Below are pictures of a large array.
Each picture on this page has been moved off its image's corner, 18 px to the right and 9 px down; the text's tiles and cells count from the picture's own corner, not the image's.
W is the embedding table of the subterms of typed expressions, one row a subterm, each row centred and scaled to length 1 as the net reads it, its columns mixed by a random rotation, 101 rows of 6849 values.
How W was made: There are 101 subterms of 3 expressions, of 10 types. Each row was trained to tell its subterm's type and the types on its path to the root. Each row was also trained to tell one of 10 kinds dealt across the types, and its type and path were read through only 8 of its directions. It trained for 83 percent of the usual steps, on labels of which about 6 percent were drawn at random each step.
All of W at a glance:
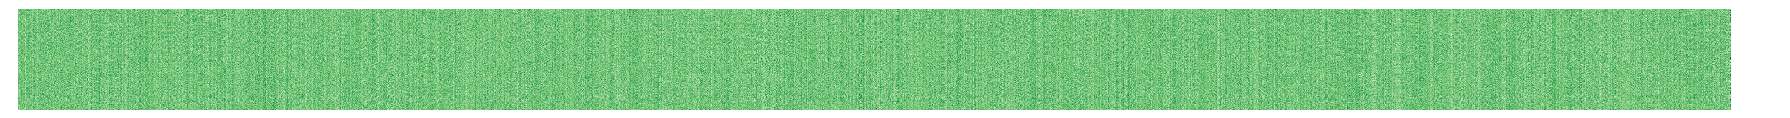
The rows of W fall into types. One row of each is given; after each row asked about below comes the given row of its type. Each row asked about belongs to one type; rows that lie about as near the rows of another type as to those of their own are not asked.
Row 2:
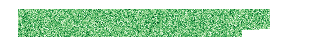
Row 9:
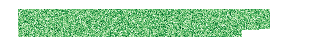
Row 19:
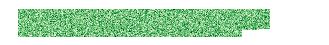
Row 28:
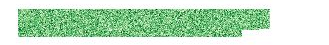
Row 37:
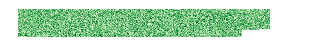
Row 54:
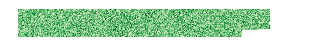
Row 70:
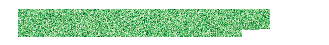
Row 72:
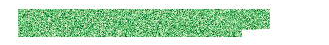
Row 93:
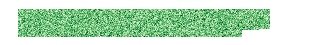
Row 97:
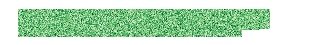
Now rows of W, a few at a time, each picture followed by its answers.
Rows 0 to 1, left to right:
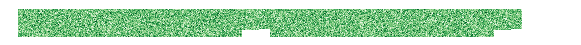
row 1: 28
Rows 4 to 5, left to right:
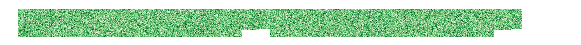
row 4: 70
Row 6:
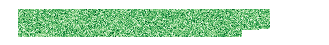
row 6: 9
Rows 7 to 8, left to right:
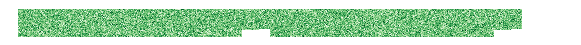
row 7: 37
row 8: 93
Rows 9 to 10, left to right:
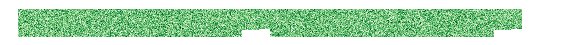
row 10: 37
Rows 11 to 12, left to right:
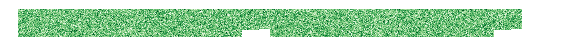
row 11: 2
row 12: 93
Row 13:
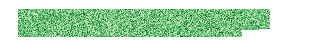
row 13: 70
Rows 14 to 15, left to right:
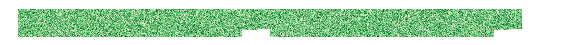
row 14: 19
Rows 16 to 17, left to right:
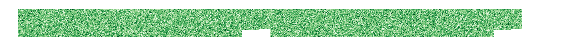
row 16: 93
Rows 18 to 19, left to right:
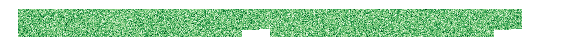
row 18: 70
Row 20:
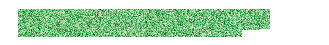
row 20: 2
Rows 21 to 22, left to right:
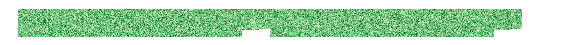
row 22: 72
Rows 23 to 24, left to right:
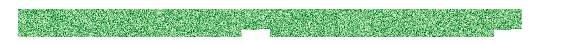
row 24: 70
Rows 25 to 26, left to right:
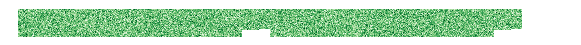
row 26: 9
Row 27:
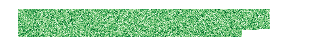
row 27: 28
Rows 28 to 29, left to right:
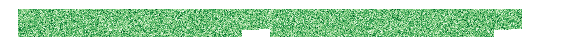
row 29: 72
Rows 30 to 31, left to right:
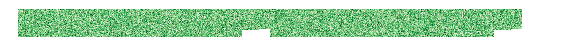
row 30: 93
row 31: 2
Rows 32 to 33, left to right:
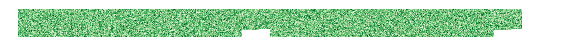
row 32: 19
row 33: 37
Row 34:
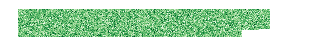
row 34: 97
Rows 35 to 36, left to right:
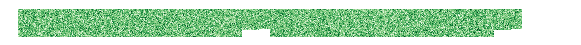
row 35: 72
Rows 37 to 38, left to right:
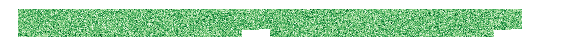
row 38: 70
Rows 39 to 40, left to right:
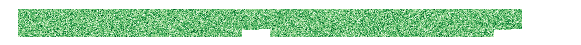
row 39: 19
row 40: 54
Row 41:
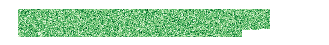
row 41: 72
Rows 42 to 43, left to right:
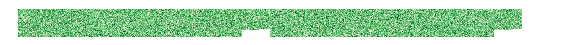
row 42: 28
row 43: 72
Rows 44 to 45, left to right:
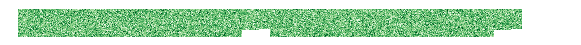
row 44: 28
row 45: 93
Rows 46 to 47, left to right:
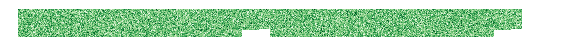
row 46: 70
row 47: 37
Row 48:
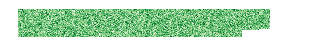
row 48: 2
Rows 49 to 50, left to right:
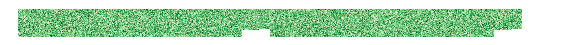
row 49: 28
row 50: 93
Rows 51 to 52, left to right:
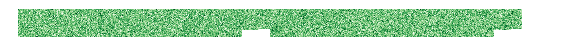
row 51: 19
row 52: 70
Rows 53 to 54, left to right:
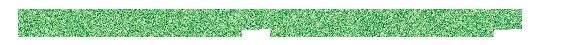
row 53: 9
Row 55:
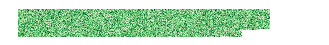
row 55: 70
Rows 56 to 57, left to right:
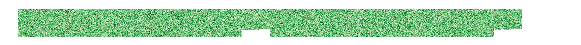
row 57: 54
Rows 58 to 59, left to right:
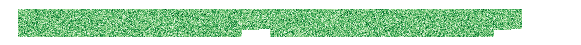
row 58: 28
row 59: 9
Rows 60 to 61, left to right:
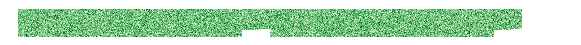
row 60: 37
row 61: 72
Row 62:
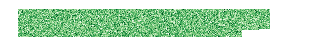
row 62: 97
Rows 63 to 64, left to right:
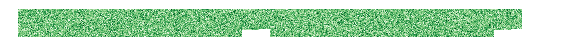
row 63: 54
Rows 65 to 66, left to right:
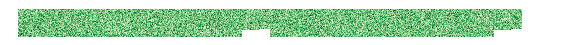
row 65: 70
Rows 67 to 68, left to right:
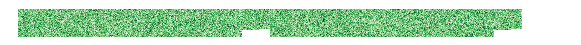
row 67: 2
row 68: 28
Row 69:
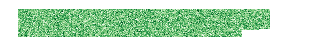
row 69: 37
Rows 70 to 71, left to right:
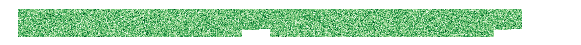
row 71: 37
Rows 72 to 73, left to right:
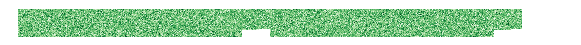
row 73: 9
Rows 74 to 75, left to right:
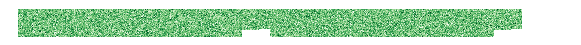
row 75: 37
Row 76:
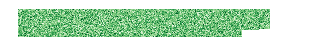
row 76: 93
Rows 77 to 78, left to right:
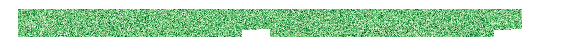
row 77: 19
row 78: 28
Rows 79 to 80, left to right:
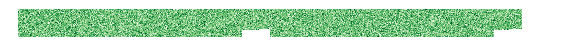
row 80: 19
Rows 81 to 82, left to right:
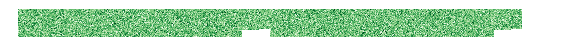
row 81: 97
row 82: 97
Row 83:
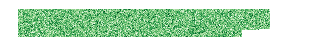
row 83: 9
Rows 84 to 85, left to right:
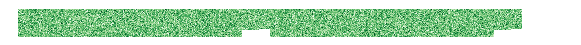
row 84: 97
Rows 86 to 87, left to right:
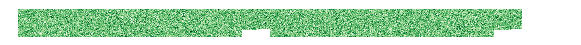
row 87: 72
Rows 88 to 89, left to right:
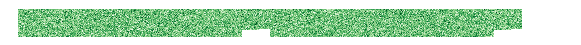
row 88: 72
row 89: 9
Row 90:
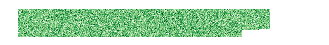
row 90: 97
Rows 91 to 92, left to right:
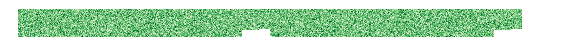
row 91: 9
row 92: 37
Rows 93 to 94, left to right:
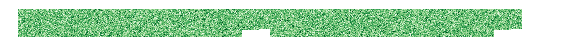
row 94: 19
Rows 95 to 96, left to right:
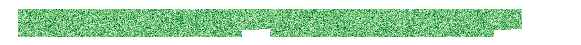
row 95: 97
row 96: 28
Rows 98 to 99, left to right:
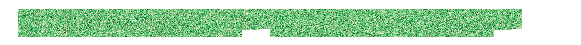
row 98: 72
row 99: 93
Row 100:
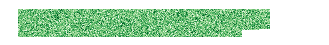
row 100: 54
